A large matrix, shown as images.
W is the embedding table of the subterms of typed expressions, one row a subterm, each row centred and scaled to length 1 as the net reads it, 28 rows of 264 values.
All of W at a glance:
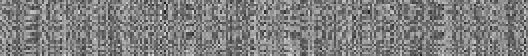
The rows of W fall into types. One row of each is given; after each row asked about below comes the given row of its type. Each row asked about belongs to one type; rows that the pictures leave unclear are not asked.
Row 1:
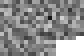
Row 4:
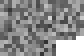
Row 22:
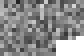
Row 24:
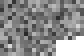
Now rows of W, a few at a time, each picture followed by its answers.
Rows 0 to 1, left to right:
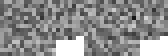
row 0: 1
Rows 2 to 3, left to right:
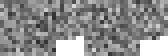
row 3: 4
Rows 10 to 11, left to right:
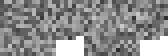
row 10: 1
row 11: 22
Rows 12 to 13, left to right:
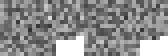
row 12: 4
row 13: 1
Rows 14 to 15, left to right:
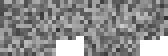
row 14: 1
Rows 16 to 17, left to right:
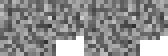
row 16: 4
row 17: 4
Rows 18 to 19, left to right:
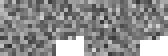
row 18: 4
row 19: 4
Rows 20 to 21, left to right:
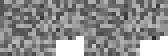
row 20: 1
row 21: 1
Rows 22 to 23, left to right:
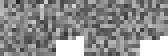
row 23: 1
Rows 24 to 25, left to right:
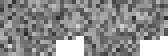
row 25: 22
